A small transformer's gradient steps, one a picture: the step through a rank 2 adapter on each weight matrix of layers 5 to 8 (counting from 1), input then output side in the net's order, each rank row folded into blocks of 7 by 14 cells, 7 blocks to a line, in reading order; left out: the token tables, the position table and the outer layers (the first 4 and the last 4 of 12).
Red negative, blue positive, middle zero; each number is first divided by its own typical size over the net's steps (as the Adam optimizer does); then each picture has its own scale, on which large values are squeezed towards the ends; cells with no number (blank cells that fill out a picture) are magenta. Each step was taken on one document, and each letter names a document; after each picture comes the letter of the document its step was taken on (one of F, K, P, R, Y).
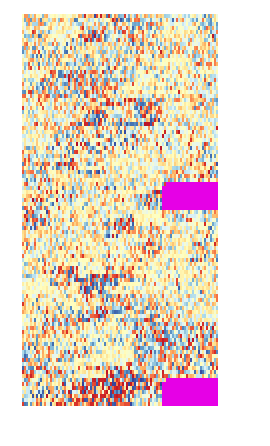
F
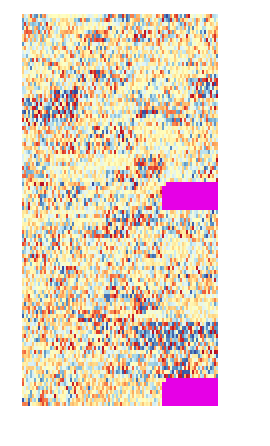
F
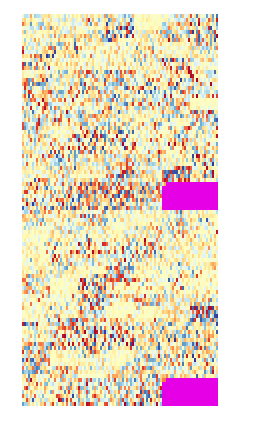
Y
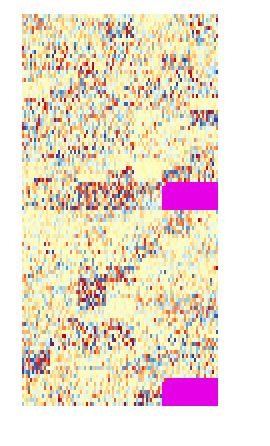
Y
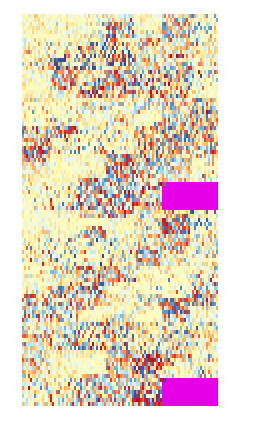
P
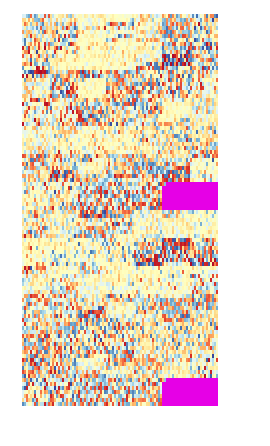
P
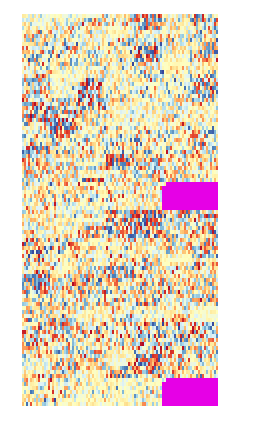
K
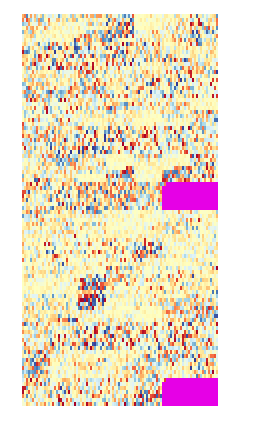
Y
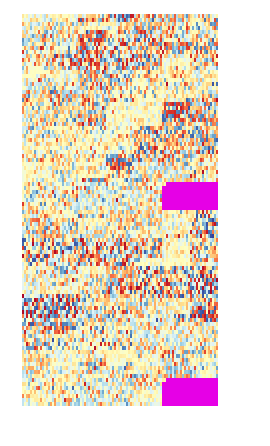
K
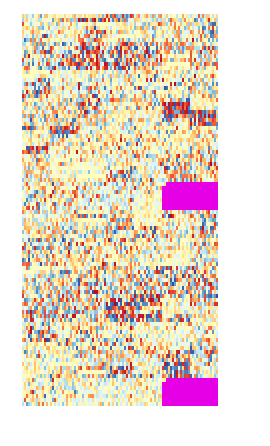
K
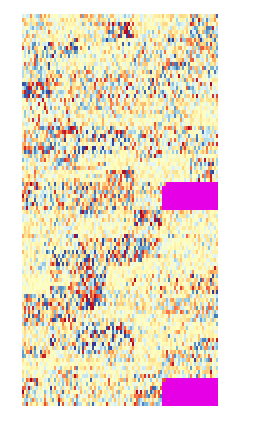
Y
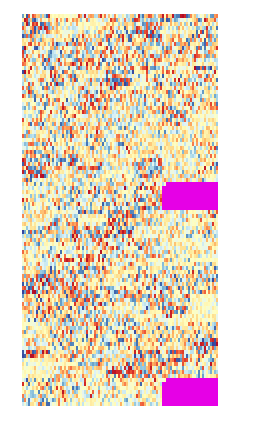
F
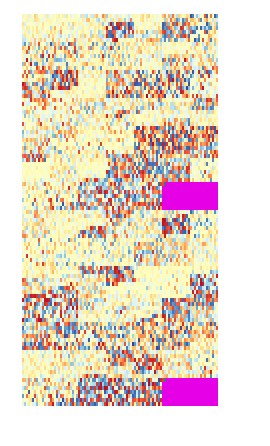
P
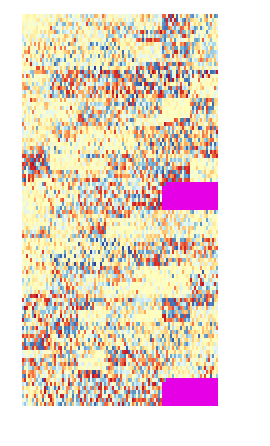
P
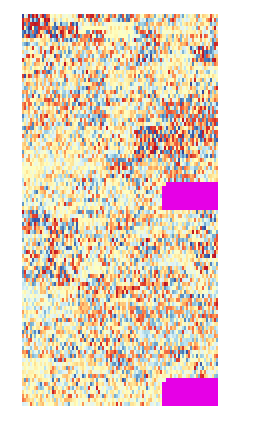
K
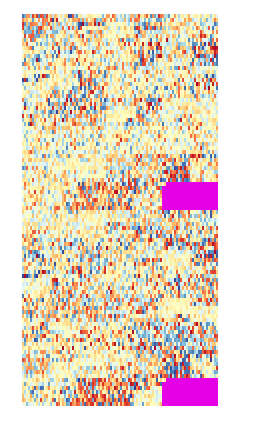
K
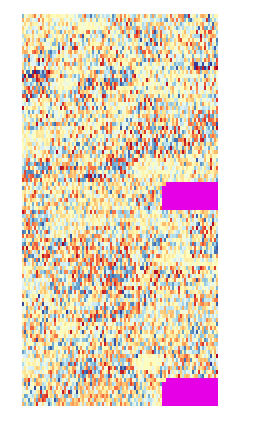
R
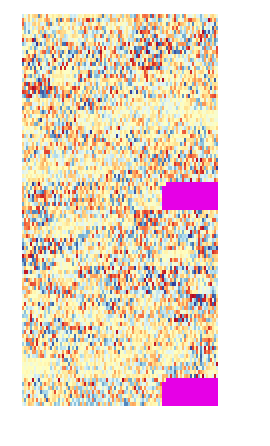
K
